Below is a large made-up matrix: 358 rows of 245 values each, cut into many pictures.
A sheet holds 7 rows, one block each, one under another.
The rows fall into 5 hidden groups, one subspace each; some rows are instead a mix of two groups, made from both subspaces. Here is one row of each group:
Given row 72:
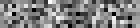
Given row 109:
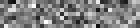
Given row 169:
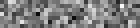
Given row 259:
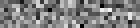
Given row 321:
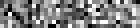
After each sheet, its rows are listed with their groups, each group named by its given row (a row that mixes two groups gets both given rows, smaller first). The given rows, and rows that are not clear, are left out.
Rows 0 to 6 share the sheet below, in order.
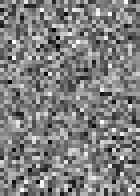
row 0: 109
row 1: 72 and 321
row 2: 72
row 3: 259
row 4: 259 and 321
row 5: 72
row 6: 169
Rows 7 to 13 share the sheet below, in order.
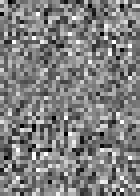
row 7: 169
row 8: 72
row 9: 169
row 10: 169 and 259
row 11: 259
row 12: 259
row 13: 259
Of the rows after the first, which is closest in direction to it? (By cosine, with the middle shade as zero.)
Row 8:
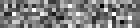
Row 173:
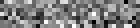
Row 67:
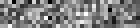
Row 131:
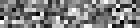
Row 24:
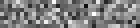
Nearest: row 131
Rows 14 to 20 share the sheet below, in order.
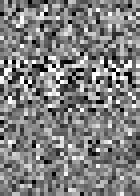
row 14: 169
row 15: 259
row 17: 259 and 321
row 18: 109
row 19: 109 and 321
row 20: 259
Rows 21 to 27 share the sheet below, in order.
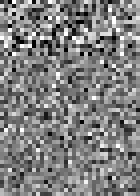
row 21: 72
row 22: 259
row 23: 72
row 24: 321
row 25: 109 and 169
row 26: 259
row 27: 72
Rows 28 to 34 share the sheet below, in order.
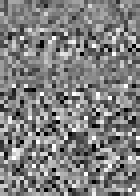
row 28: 169
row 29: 169
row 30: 169 and 321
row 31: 109
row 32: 321
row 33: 72 and 259
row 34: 321
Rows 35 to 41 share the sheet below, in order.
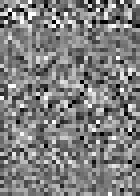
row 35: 321
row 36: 321
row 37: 169 and 259
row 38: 169
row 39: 169 and 321
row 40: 321
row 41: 72 and 321
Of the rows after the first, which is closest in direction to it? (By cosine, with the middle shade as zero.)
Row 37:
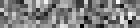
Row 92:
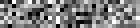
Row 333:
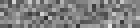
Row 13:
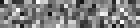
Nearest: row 13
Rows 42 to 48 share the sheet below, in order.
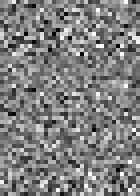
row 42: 109
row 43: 259
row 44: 321
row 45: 109
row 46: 169
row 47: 259 and 321
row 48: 169
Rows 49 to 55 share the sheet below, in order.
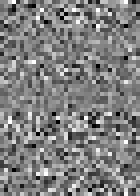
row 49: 109
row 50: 109
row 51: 109
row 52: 259
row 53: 321
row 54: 109
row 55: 169
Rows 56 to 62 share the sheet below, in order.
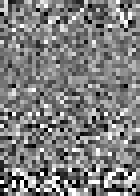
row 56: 169
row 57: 72 and 169
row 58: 321
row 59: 109
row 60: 72
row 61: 109
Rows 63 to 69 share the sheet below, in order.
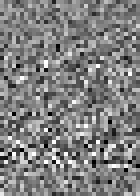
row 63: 321
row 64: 72 and 169
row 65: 169
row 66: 169
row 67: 72
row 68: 321
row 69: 109
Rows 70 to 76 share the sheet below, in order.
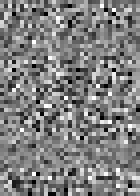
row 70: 72
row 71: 259
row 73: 109 and 321
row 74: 259
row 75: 109
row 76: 259 and 321
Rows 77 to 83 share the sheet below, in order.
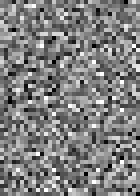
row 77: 109
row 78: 169
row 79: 259
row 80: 259
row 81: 321
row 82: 72
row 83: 321
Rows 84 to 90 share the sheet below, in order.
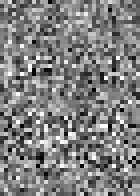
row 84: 72
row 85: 169 and 259
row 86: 259
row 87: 259
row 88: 259
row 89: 169
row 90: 169
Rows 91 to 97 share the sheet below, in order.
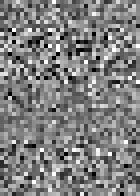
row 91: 321
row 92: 72
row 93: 321
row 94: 321
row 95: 169
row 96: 109
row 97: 259
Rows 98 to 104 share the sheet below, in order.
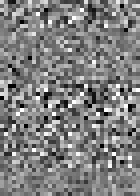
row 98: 169
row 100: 72 and 321
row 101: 169
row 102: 169 and 321
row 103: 72
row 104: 72
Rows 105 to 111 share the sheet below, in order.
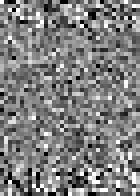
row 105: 169
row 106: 321
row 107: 109 and 169
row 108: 109
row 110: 169
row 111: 321
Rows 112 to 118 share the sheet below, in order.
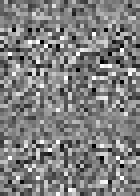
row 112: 169 and 259
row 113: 72
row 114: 259
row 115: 259
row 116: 109
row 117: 259
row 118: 259
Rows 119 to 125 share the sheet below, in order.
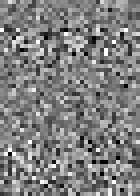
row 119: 109 and 259
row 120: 169
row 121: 259
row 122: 109
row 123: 259
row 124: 321
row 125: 72
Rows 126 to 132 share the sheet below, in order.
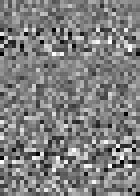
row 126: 72
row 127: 109
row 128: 169
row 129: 109 and 259
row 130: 109
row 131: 72
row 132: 321
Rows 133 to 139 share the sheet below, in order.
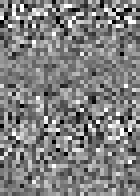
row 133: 72
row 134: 259
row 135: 169
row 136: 169
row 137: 169
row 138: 109 and 321
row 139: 259
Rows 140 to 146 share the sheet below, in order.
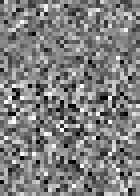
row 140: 169
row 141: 109
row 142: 169
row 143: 259
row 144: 109
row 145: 259
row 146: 169
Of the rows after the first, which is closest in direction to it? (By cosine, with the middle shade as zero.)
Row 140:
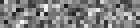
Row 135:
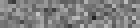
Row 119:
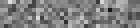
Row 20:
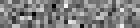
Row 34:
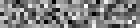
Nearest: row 34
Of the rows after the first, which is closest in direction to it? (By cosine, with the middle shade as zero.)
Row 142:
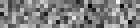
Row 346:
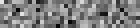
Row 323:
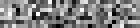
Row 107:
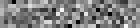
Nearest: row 323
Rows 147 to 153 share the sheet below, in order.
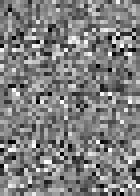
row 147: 321
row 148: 72
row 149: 109 and 169
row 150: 109 and 259
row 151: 259
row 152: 109
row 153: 259
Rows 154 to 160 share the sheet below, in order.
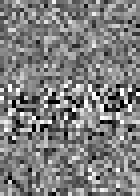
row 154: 321
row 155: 169
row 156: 169
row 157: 169
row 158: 259
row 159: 169
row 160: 321
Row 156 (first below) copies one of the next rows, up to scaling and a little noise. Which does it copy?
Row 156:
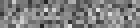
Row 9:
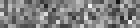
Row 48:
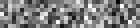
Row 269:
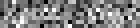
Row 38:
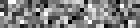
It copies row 269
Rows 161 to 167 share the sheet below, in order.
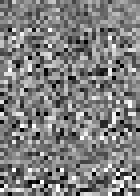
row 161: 72 and 321
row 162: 72
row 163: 259
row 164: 72 and 109
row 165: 259
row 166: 72
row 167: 72
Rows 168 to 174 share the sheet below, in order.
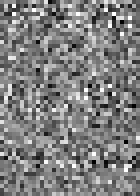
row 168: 72
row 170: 169
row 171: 72 and 321
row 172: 109 and 321
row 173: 169 and 321
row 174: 109
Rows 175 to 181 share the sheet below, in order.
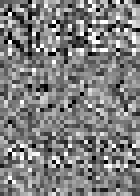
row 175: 321
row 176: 321
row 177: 259
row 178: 169
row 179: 109 and 321
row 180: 169 and 321
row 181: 321
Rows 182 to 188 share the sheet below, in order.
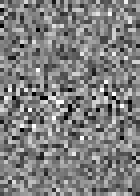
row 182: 109
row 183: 259
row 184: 169
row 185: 72
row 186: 259
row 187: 169
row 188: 321
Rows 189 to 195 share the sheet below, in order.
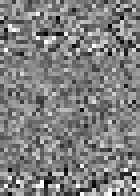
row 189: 72
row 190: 169
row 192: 169
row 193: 72
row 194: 259
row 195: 72 and 169
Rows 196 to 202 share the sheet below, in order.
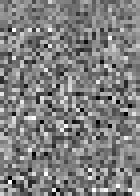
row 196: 72
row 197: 72
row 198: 72 and 109
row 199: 109 and 259
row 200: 109
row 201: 259
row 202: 321
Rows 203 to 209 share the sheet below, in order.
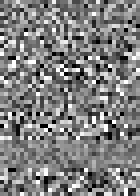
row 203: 321
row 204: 109
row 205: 109
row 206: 259
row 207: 72
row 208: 321
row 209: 169
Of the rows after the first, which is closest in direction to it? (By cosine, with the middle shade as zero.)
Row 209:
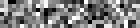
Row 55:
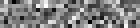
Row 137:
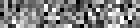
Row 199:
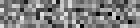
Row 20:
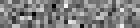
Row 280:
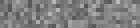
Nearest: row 55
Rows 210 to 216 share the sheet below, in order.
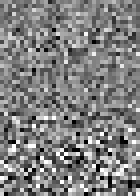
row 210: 72
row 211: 321
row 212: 259
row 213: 321
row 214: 169 and 259
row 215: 109
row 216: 109 and 259
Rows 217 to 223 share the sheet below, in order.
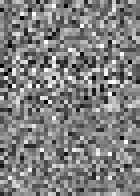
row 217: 259
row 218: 259
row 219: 259 and 321
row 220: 72
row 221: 259
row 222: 109
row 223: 72 and 321
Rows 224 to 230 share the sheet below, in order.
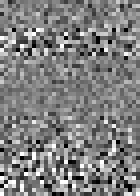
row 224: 169
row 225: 109 and 259
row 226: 109
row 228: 72
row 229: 259
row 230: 109
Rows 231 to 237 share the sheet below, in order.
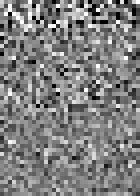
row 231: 321
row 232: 109
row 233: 109
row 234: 321
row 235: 109
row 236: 169
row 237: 321
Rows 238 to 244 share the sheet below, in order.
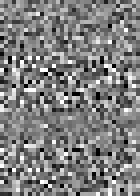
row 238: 72
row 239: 109
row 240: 72
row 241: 109
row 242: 72 and 169
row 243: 109
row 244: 72
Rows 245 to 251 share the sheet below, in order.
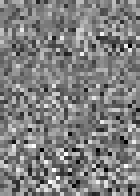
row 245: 259
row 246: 169 and 259
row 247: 259
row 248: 321
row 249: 259
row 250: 109
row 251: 72 and 321
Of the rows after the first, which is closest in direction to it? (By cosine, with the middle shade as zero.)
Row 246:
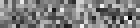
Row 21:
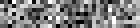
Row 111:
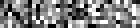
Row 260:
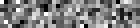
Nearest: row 260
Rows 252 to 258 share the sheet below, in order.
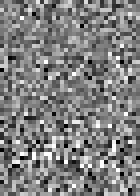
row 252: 259
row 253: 72
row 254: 169
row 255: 72
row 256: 109
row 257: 259
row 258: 169
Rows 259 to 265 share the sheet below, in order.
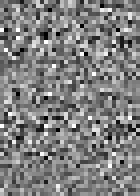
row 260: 169 and 259
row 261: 169
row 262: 259
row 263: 169
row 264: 72
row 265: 72
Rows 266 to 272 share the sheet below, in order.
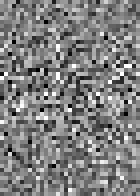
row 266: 109 and 321
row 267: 72
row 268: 72
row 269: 169
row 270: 109 and 169
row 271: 321
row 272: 259
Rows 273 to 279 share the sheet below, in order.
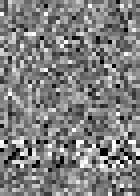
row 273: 169
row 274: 109
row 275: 72
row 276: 321
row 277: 169
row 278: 259
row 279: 72
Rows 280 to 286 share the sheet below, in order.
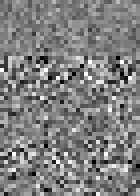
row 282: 169
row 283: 72
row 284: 169
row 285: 321
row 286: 109
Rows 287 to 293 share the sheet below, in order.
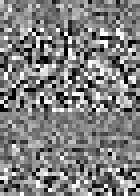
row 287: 259 and 321
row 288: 259
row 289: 169
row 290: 109
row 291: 321
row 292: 109 and 259
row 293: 72 and 169
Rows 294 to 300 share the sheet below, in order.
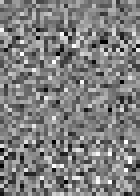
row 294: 259
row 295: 169 and 259
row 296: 259
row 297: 72 and 169
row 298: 259
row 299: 109
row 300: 109
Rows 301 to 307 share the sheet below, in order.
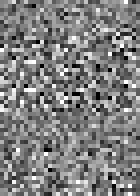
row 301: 109
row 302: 72
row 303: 109
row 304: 109
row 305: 321
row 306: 169 and 259
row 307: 72
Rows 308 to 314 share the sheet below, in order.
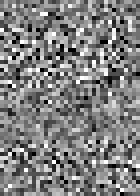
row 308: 72 and 169
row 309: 259
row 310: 72
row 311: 72
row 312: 169
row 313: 321
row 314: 109 and 259
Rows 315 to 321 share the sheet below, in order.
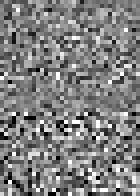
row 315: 259
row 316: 72 and 109
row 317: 72
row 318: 109
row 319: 109
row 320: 72 and 321
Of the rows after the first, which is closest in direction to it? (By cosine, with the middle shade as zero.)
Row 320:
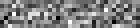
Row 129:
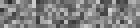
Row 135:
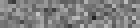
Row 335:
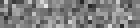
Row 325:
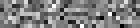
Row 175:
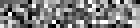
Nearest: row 335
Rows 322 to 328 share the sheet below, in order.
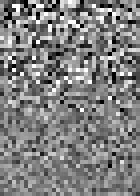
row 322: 259
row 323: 72 and 259
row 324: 72
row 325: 109 and 259
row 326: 169
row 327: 72
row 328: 321
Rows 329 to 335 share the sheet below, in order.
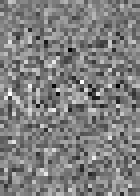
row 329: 169
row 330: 259
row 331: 259
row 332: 321
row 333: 72
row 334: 169
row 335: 169 and 259
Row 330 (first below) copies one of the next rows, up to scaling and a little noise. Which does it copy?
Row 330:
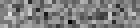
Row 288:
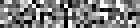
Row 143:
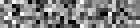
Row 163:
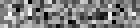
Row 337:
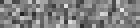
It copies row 163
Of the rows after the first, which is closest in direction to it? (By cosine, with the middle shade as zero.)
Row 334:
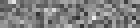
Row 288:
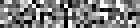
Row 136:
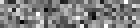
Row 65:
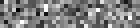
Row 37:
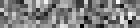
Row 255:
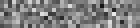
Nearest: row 65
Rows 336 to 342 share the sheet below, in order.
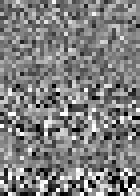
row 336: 321
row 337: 259
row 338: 72 and 169
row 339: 321
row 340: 169
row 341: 259
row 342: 169
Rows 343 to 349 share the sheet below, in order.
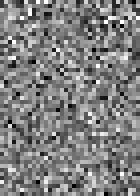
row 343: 259
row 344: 321
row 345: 109
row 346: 259
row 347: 321
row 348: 72
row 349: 169
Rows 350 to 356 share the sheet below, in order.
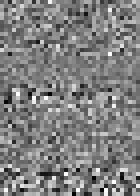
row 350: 72
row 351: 72
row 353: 259
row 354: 321
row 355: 72
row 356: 169
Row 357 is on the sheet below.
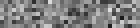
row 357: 72
